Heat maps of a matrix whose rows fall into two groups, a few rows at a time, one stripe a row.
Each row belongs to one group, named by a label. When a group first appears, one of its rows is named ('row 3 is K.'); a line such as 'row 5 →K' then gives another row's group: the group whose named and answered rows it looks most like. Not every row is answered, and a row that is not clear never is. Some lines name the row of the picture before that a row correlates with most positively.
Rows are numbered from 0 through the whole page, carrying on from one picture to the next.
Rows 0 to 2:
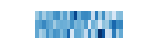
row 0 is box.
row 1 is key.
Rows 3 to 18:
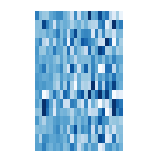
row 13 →key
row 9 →key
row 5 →box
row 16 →box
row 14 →key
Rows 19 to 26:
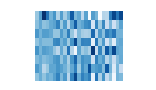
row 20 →box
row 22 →box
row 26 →box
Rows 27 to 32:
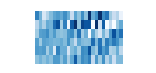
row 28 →box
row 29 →key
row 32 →box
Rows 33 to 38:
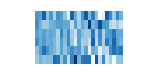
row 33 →key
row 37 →key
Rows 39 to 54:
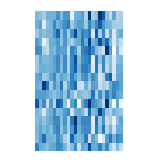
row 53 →key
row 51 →box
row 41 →box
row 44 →box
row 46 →key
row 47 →key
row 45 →box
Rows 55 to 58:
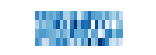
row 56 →box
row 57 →key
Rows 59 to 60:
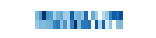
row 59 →key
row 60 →box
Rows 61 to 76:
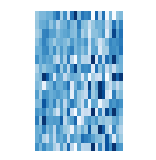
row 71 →key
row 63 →key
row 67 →box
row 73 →key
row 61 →box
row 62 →key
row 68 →key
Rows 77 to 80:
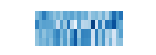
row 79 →box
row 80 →box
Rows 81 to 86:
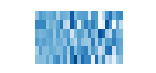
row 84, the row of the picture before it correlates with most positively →78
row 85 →key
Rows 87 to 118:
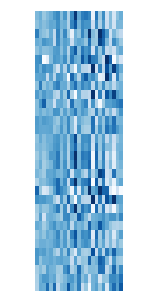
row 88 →box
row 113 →box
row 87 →box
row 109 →box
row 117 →key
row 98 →box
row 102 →box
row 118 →key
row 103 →box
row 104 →box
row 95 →box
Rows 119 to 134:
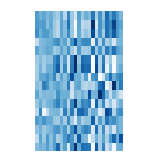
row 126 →key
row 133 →key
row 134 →box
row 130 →key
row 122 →box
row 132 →box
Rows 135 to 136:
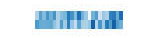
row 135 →key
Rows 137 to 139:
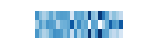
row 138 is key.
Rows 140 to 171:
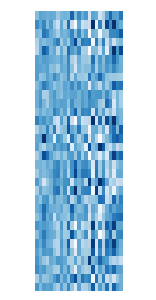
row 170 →box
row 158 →box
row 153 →key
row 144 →key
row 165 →key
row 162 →key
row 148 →key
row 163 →key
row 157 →box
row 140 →key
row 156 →key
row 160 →box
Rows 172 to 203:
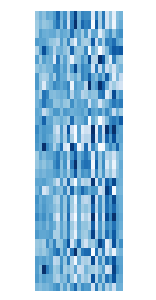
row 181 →key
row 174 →key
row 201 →key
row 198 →key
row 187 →key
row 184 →key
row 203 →box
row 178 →box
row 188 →box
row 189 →box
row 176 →key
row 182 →key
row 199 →box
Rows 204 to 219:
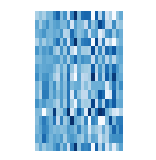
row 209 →box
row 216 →key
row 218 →key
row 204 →box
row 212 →key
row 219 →box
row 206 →key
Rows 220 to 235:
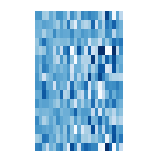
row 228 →key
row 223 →key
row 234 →key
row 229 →key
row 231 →box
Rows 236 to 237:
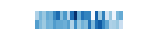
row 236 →box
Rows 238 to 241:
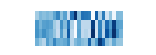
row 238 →box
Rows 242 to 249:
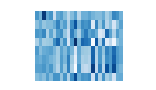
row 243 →box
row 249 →box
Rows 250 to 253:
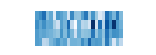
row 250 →key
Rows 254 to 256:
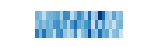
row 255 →box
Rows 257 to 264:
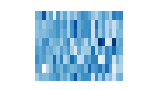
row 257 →key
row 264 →box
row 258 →box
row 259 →box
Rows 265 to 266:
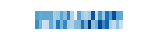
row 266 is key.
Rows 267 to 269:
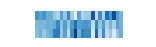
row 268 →box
